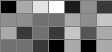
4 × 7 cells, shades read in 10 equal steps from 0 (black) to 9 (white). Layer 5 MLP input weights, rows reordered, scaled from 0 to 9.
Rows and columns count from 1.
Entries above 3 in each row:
4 7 4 4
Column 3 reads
8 4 4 2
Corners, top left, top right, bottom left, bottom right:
0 2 4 6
